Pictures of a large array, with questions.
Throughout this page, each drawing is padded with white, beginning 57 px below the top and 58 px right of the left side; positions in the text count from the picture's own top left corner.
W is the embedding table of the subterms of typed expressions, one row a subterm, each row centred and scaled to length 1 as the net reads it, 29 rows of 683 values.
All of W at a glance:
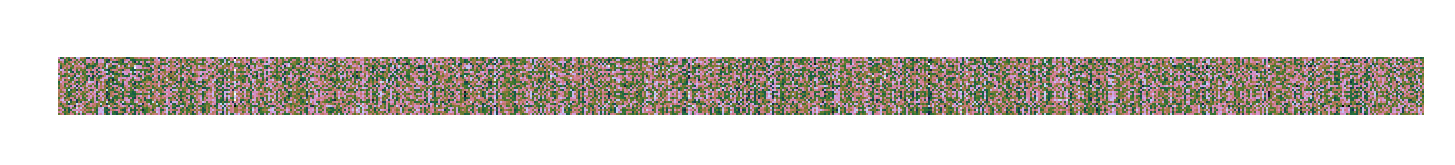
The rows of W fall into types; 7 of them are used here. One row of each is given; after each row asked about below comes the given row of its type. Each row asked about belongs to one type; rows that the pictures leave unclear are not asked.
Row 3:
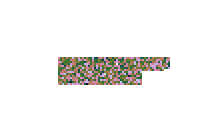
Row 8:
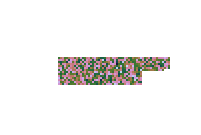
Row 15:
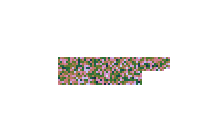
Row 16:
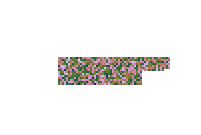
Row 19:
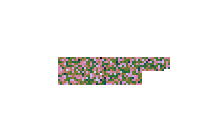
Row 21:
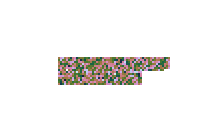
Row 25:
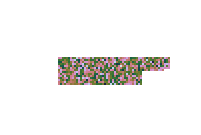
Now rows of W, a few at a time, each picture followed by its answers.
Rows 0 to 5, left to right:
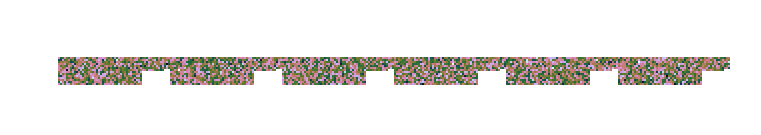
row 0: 19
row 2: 8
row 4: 25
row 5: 19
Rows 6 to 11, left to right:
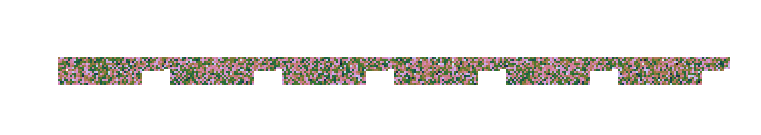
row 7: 21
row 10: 21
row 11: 21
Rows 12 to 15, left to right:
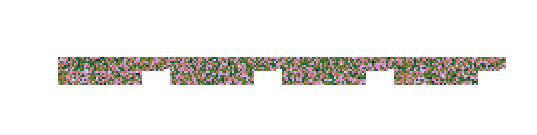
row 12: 15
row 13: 8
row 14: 3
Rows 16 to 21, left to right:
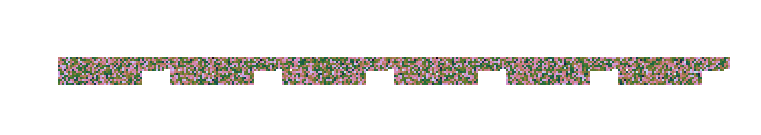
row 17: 19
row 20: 8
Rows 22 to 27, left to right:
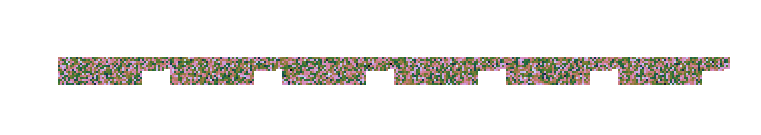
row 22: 16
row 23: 19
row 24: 15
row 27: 25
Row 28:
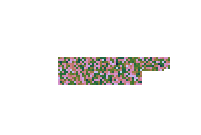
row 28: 8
